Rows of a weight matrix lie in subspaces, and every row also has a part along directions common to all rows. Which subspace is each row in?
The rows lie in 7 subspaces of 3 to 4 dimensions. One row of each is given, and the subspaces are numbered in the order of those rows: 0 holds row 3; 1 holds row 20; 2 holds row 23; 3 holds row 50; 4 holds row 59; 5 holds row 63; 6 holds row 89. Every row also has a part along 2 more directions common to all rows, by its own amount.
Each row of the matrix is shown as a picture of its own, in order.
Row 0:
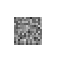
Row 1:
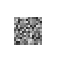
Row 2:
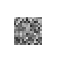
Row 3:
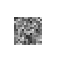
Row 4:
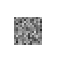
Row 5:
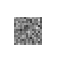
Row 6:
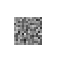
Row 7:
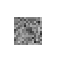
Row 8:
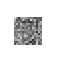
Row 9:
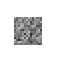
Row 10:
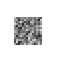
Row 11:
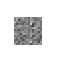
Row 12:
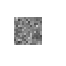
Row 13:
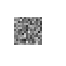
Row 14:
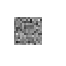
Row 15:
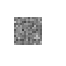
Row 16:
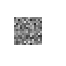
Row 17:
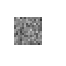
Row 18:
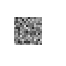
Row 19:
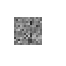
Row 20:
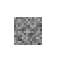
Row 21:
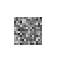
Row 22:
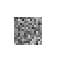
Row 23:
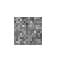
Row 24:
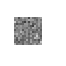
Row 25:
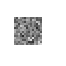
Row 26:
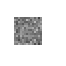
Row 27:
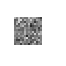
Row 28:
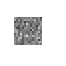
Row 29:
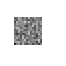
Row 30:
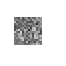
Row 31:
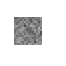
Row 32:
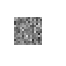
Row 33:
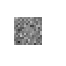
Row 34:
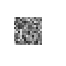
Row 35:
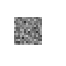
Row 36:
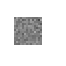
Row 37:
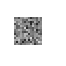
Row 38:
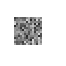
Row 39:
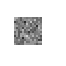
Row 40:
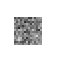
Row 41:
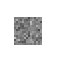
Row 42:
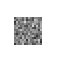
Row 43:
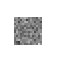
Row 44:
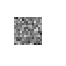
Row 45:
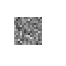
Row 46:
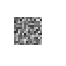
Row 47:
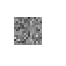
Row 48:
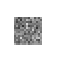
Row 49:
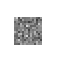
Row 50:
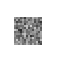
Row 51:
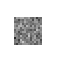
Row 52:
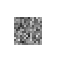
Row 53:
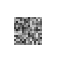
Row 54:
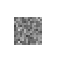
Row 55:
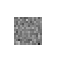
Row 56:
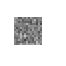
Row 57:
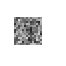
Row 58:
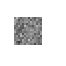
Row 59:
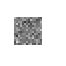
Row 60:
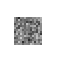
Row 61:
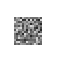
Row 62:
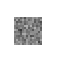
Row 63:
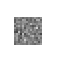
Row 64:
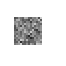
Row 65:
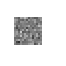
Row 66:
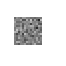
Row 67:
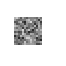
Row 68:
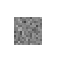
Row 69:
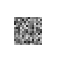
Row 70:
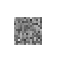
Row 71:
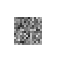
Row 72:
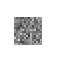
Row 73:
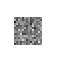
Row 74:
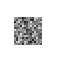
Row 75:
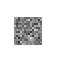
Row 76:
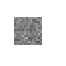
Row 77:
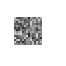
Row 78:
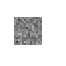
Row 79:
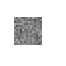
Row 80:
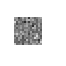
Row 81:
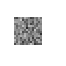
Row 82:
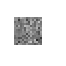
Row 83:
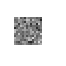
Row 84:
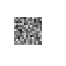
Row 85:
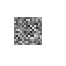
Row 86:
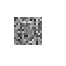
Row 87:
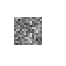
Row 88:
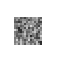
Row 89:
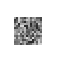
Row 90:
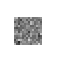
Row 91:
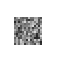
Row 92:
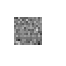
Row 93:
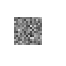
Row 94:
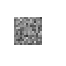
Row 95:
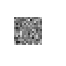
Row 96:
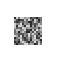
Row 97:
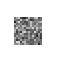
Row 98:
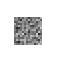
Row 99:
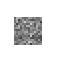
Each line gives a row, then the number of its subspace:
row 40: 1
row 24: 3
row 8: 4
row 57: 6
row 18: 4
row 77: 1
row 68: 0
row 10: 4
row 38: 4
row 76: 6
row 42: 3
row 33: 6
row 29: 3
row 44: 2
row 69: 4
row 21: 0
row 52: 1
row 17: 6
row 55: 2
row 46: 5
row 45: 0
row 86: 4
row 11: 3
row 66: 5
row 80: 3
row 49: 4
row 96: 1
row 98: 5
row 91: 3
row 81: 2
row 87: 0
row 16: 4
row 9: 1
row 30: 0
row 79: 3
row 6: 5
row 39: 0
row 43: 2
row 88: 3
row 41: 1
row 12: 2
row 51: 1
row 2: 6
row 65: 2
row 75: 0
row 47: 1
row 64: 0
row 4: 4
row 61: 5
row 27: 6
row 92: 2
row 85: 0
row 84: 3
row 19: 1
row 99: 4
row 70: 5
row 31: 6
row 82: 6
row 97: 2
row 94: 6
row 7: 6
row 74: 2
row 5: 5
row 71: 1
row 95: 4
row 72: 1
